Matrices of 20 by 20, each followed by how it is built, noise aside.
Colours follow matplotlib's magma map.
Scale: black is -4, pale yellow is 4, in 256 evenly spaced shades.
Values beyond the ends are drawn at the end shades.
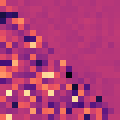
lower triangular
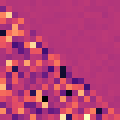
lower triangular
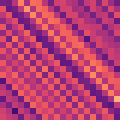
Toeplitz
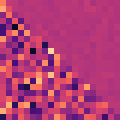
lower triangular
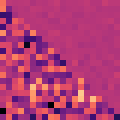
lower triangular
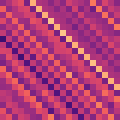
Toeplitz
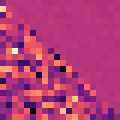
lower triangular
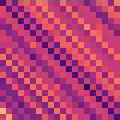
Toeplitz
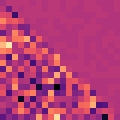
lower triangular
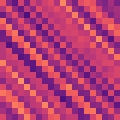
Toeplitz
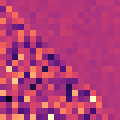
lower triangular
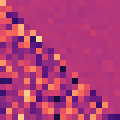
lower triangular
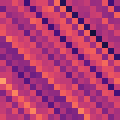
Toeplitz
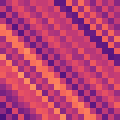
Toeplitz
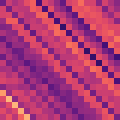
Toeplitz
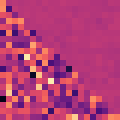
lower triangular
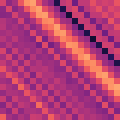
Toeplitz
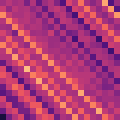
Toeplitz
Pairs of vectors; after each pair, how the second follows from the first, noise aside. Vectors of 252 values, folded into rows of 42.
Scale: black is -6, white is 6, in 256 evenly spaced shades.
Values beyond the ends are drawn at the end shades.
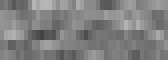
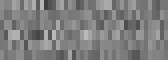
sign-scrambled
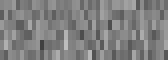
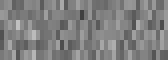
shuffled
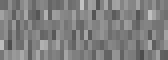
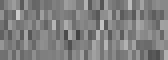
shuffled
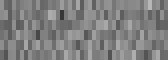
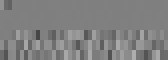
partly zeroed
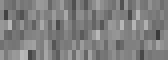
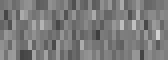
sign-scrambled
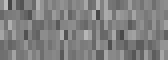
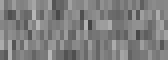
shuffled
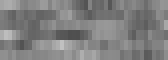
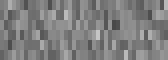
shuffled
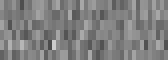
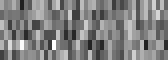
scaled up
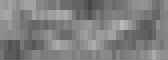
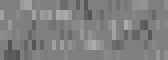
partly zeroed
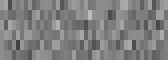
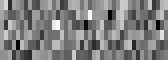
scaled up
